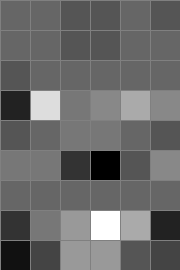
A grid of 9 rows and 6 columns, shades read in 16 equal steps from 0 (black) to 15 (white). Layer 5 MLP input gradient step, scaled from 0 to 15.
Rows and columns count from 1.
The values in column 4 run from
0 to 15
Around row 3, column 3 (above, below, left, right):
5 7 6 6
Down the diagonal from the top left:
6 6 6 8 6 8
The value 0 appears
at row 6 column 4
